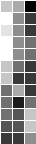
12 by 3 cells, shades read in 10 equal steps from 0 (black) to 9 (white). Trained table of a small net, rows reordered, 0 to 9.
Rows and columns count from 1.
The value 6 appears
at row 1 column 2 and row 8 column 2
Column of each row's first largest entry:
1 1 1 1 1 1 1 2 1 3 3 3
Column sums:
73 47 41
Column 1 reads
7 9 8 9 9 7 7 4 4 4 3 2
